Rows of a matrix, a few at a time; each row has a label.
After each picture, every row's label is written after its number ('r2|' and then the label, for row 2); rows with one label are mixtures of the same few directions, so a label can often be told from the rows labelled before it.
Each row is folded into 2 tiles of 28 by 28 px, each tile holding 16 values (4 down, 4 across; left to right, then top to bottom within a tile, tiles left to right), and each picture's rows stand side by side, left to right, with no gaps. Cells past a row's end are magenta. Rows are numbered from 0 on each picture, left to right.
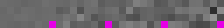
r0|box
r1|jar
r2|box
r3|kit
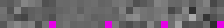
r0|box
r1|jar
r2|box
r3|jar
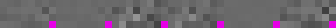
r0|kit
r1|kit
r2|jar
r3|jar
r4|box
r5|kit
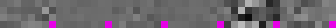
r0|kit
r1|box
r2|jar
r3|kit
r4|box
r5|box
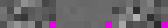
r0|box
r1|box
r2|jar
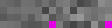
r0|kit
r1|box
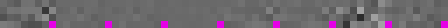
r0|kit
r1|jar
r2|jar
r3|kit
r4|kit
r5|kit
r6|jar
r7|jar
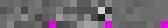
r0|jar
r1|kit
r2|box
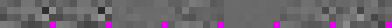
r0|kit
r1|kit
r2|box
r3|box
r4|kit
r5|kit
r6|jar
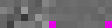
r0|jar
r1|kit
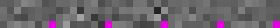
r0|box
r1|jar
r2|kit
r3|jar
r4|box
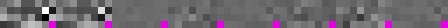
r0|kit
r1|kit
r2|box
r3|jar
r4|kit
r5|box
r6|jar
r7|kit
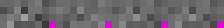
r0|jar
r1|jar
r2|jar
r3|jar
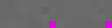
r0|kit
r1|kit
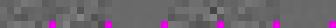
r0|box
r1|jar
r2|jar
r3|kit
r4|box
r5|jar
